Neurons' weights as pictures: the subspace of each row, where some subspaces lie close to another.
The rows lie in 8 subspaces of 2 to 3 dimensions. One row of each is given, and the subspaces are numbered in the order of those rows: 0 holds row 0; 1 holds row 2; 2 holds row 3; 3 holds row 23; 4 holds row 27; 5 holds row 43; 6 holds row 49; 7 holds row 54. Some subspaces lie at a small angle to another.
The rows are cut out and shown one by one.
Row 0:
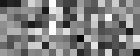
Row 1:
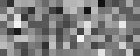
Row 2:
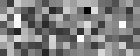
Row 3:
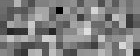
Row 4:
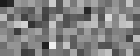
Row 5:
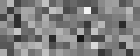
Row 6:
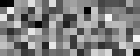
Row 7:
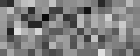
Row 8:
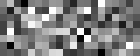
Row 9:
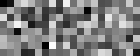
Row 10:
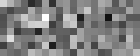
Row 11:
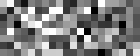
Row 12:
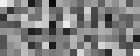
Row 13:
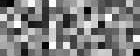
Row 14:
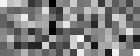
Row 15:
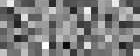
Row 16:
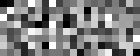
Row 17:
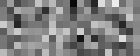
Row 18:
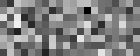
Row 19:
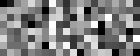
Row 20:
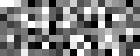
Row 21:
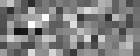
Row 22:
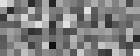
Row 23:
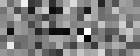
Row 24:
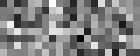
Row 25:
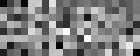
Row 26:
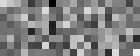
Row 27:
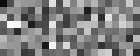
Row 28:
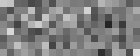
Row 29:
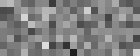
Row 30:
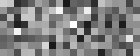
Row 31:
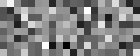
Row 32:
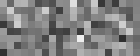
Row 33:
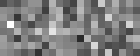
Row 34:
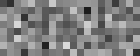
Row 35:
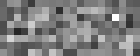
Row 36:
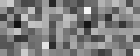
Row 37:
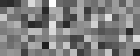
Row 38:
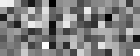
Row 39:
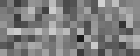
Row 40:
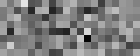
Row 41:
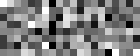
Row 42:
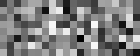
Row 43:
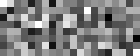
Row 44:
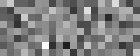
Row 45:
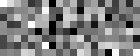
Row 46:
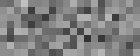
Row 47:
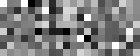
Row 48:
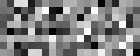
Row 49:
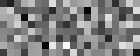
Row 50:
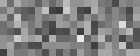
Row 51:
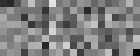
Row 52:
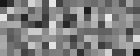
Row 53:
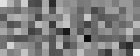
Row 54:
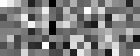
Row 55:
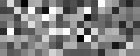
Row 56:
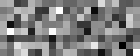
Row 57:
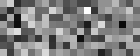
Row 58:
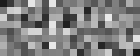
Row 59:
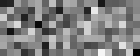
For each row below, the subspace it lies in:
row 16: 5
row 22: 5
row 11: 3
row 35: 2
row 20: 7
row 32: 6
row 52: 5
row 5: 1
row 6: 5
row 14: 7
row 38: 0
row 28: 2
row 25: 3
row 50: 1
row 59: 3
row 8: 3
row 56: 2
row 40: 3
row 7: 2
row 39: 0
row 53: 3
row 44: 6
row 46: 3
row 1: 0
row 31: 6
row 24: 7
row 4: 4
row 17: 6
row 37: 0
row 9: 4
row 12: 5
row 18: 1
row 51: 7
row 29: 6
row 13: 0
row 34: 7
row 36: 0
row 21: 2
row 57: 1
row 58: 5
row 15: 6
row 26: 7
